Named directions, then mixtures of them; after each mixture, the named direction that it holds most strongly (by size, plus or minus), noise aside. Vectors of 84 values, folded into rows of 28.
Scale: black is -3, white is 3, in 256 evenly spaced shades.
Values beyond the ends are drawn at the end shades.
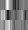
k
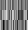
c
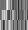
c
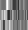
k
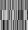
c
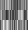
c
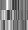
k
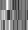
k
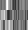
k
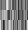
c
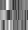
k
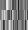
c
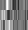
k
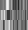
k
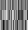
c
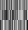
c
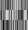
c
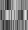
k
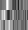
k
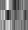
k
